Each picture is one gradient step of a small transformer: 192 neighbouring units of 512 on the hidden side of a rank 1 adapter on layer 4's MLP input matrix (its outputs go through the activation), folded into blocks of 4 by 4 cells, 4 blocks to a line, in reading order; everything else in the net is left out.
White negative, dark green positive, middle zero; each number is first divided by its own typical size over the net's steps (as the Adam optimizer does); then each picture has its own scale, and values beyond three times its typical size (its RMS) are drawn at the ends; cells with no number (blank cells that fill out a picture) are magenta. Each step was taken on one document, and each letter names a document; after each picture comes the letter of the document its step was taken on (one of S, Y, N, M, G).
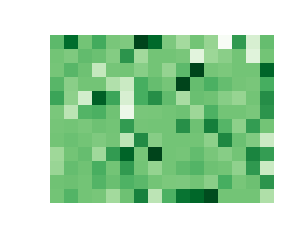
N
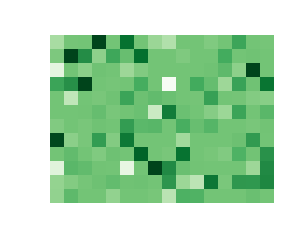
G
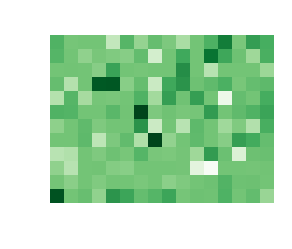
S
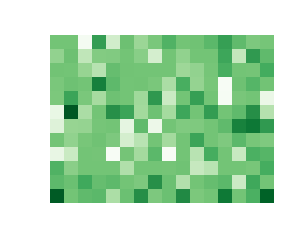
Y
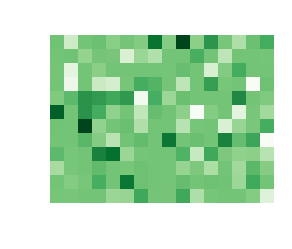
N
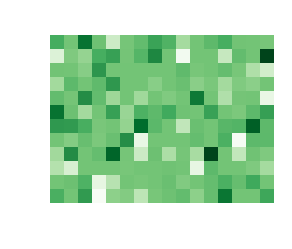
Y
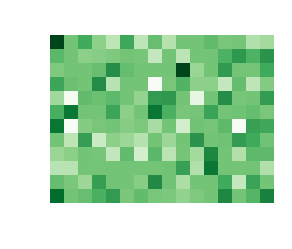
Y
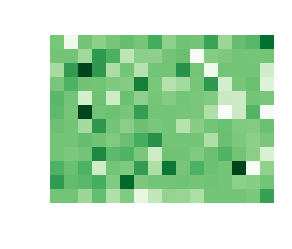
N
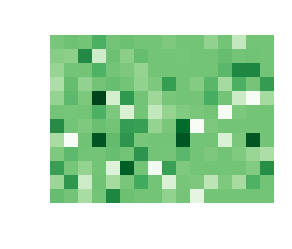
G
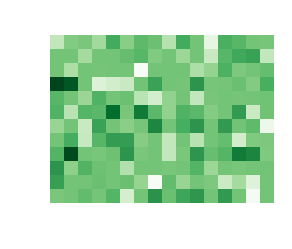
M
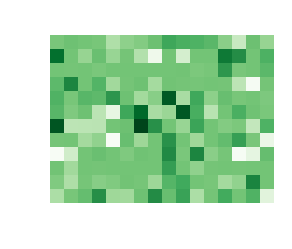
M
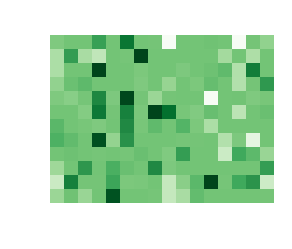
G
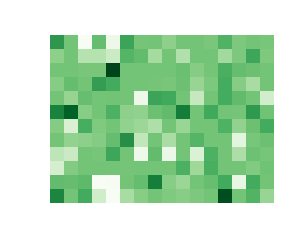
Y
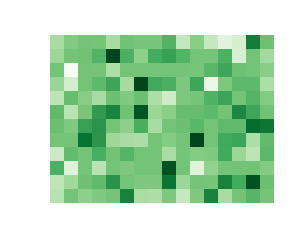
M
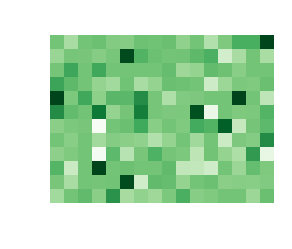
N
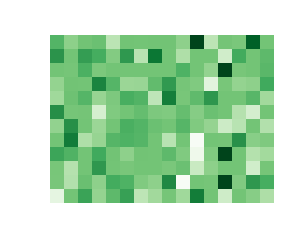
M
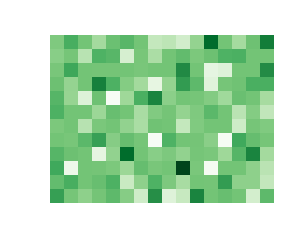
N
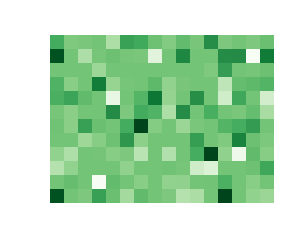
S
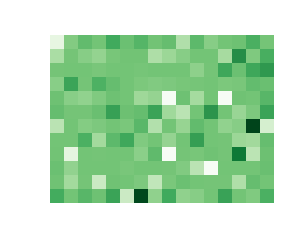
S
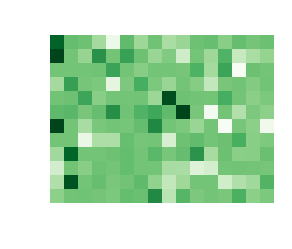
M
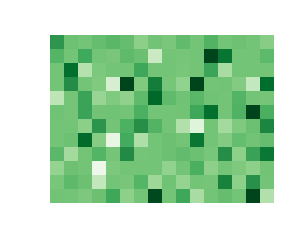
N
